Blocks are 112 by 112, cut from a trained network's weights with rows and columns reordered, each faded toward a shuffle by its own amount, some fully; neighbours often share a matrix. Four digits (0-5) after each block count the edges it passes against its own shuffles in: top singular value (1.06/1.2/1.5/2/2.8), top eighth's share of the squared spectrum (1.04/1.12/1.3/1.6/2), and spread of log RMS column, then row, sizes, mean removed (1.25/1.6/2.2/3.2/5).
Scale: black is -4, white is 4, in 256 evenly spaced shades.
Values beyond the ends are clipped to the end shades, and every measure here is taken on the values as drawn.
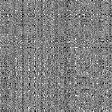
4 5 3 3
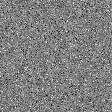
0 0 0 0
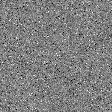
0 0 0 0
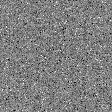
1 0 0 0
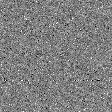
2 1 0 1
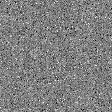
1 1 0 1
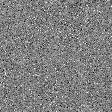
0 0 0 0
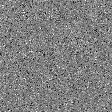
2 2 0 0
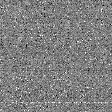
2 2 2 1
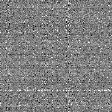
3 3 3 2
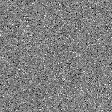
2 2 0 0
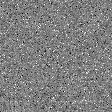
0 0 0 0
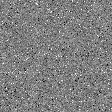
0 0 0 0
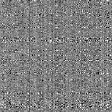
3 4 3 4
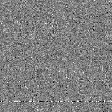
3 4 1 2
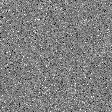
1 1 0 0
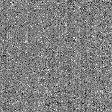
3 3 1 2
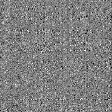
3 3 1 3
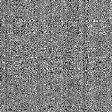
3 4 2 3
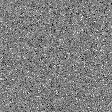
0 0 0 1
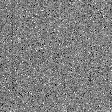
1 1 0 0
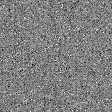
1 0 0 0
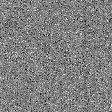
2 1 0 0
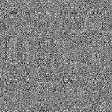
4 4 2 3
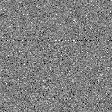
2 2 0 1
